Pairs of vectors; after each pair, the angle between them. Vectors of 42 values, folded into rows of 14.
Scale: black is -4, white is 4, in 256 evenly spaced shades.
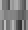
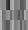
partly aligned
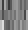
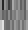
nearly parallel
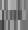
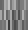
partly aligned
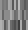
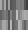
orthogonal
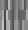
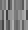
nearly opposite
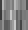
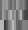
partly aligned
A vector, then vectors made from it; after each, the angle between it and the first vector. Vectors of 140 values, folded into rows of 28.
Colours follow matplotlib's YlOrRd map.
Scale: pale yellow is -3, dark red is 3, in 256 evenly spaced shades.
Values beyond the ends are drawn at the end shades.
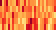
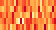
partly aligned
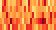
orthogonal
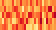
partly opposed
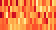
partly aligned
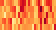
orthogonal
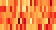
partly opposed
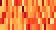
partly aligned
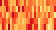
nearly parallel
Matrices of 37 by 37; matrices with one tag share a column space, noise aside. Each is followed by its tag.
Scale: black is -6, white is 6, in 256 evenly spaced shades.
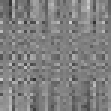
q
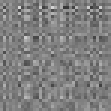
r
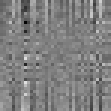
q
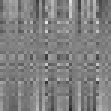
q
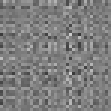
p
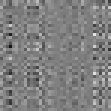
p
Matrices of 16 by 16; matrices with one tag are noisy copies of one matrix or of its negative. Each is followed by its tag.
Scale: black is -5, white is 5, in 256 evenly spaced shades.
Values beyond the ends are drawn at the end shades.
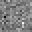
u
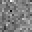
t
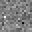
u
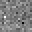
u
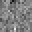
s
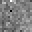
t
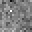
t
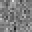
s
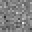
u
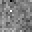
t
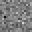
u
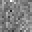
t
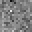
t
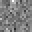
s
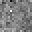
t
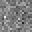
u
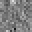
s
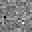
u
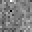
t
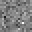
u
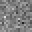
u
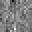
s
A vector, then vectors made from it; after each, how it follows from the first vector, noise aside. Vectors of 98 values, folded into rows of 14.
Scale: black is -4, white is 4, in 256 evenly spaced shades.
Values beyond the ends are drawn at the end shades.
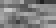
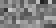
sign-scrambled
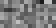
sign-scrambled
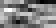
scaled up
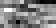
scaled up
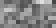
sign-scrambled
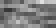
negated
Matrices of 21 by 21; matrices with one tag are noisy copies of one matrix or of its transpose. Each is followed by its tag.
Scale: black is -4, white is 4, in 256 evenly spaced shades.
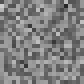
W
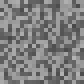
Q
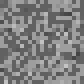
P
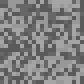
P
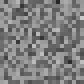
Q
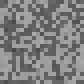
P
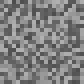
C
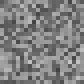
P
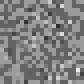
C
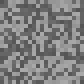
P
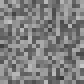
Q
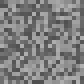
P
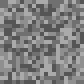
P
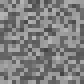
Q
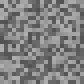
Q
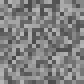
Q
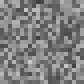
Q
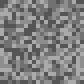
P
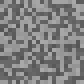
W
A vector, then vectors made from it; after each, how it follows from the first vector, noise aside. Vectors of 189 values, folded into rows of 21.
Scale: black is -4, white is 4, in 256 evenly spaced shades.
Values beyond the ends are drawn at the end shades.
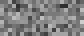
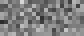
wrapped around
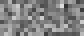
sign-scrambled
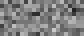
wrapped around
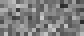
sign-scrambled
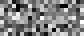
scaled up
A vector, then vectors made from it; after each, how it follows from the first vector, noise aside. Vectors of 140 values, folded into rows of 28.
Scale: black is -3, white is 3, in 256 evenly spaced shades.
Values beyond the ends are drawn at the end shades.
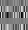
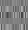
shrunk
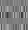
shrunk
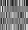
wrapped around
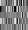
wrapped around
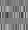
shrunk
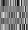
wrapped around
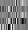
wrapped around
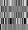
wrapped around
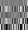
wrapped around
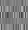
shrunk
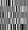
wrapped around
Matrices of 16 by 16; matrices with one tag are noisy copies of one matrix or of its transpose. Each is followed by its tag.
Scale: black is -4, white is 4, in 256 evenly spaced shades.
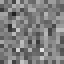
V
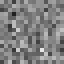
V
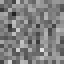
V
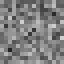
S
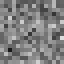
S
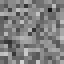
S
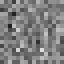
V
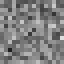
S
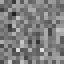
V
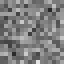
S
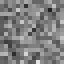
S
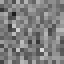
V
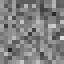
S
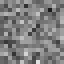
S
